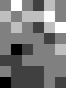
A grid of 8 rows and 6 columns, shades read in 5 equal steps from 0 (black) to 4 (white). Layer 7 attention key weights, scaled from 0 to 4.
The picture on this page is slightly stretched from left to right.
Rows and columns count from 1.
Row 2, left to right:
3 2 3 3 4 2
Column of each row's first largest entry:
2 5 6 1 6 3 1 5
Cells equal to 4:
3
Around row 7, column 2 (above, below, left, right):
1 1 2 1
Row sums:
14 17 15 11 10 10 9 6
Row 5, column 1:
2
